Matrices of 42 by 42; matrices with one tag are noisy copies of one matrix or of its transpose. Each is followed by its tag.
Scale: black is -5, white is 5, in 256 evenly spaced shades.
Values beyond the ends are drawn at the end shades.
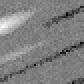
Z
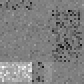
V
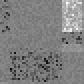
V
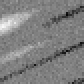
Z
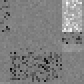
V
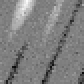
Z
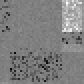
V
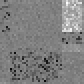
V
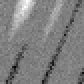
Z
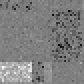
V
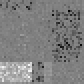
V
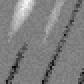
Z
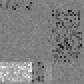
V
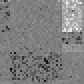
V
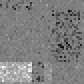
V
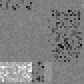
V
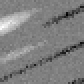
Z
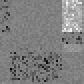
V
